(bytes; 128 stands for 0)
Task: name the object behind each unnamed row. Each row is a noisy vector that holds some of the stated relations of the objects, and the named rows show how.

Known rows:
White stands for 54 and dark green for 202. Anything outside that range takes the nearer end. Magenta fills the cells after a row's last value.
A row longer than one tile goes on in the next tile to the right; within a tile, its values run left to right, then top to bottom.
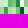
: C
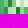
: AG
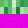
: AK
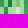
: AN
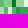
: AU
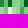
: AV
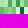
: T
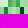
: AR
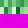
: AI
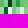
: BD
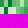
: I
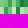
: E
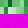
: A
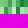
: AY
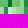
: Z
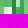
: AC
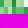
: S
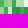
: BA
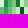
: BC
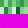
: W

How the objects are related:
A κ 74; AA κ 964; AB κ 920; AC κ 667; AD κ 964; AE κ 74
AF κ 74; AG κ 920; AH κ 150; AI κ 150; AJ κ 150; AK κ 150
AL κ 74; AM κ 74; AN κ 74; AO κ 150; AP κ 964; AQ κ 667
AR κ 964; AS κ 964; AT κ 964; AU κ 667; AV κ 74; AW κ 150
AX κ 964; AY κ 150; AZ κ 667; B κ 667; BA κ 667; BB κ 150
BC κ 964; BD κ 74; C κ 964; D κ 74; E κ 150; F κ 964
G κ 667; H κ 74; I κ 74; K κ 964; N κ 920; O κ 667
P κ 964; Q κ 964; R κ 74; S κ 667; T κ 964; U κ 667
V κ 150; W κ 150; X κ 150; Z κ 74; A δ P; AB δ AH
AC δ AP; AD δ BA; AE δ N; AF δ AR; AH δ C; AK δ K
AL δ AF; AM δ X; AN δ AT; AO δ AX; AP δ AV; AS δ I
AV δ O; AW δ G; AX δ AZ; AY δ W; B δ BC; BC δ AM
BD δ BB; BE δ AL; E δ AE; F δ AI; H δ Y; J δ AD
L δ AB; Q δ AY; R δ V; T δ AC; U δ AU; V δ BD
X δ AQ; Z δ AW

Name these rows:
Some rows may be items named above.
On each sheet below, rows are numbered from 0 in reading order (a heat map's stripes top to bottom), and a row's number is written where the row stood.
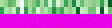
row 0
AB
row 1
L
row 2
Q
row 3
AH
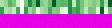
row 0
AB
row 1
AV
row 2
AC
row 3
AH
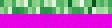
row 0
O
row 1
O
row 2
AQ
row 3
R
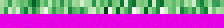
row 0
BE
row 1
AM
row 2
B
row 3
AP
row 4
V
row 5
V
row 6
U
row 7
X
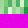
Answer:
L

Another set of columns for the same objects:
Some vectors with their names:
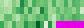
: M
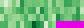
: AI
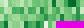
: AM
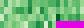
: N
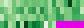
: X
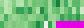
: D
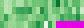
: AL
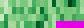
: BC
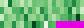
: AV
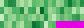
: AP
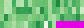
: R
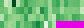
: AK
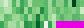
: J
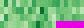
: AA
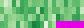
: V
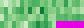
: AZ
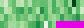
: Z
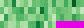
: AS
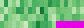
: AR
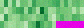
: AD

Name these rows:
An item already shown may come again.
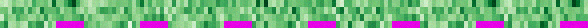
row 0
B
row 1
I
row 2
AR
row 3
T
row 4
AC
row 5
B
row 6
BC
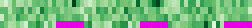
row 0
U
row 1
B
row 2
L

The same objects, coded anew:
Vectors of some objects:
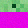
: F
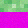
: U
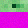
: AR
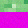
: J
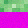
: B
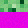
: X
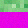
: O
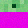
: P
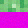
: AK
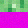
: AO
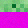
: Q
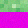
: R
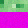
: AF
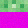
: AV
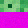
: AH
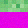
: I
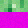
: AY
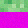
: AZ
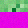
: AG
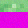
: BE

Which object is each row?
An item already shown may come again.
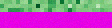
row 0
BD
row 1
AH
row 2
AM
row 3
R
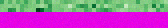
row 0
BB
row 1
V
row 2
AC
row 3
AB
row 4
J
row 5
T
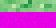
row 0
AC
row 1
AL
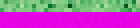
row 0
AQ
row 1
AP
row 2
C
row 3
I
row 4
BC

